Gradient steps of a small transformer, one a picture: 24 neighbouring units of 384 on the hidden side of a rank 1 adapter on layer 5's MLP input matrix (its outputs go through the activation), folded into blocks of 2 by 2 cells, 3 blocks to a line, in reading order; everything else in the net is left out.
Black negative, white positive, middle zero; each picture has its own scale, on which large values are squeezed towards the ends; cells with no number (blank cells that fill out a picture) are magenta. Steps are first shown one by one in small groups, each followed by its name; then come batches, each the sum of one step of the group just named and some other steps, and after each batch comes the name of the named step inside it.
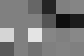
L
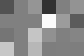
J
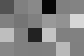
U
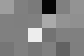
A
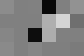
J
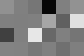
A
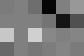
L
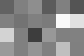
U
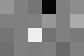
A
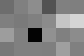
U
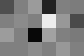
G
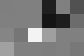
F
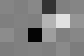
G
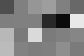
F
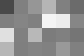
G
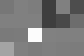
F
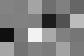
F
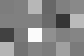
F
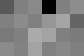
G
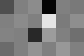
G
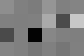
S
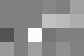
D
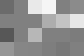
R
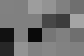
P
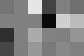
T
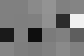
S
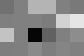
T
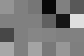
D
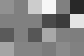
R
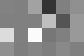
T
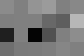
S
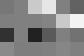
R
